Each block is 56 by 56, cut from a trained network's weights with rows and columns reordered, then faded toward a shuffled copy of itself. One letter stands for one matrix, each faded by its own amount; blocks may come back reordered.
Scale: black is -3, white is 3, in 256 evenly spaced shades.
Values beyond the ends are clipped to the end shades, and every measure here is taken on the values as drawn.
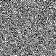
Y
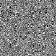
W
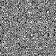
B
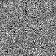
B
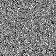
Y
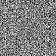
B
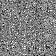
Y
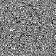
B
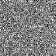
W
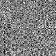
W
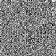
B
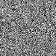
B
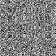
B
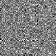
W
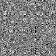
W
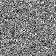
Y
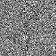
W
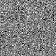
B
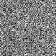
B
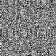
B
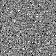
Y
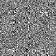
W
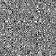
W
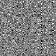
W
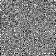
W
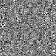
W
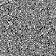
W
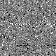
Y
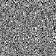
W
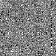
W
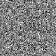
B
